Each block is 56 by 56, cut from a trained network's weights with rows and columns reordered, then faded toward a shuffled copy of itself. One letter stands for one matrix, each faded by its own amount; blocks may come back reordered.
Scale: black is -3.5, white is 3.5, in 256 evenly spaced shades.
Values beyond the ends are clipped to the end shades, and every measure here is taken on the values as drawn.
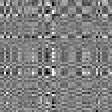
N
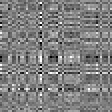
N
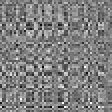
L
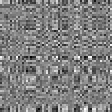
L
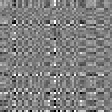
N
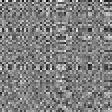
L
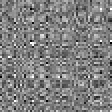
L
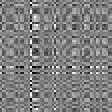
N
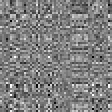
L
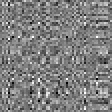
L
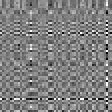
N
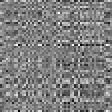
L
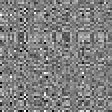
L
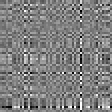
N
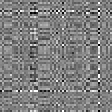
N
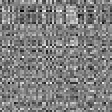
L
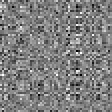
L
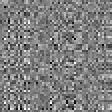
L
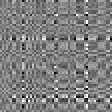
N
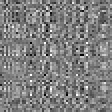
L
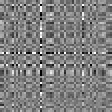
N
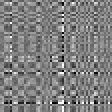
N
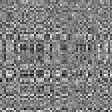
L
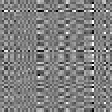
N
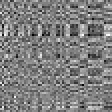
L
